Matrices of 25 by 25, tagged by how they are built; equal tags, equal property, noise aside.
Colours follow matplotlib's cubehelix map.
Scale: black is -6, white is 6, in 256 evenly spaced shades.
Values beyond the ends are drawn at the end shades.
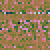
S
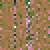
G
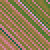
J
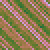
J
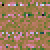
S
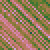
J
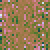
G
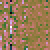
G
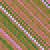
J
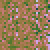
G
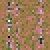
G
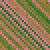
J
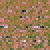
S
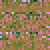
S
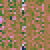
G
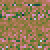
S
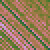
J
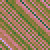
J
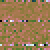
S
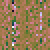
G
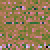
S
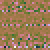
S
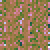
G
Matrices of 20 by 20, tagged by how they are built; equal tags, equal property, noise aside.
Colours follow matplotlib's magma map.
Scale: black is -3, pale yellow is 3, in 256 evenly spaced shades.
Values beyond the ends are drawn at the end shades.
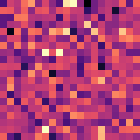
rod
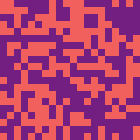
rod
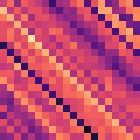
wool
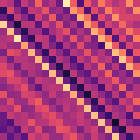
wool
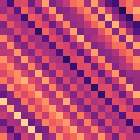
wool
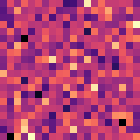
rod
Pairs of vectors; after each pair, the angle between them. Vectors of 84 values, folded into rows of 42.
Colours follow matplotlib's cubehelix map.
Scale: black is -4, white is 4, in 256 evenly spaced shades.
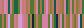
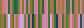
nearly parallel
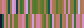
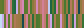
nearly opposite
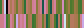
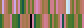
orthogonal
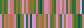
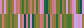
nearly opposite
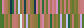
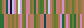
partly aligned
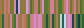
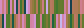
partly aligned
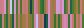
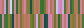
nearly parallel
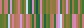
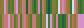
orthogonal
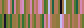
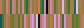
orthogonal
